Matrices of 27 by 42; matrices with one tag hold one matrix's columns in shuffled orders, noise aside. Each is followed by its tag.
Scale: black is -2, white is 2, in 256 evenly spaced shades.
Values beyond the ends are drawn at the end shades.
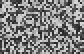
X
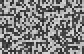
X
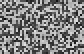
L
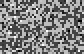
X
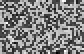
L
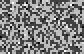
L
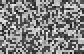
L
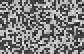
L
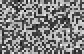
L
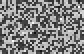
L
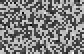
L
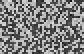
X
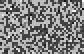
X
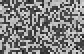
X
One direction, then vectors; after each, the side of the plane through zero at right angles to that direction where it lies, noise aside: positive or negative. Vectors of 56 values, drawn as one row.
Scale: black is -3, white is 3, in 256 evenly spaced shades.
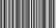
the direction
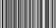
negative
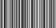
positive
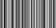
positive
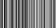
positive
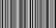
negative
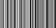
negative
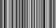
positive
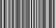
positive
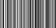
negative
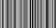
negative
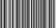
positive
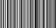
negative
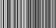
negative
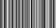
positive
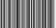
positive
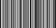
negative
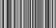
negative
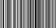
negative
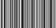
positive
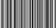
negative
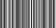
positive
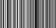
negative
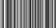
negative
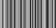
negative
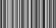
positive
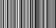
negative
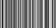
negative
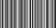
negative
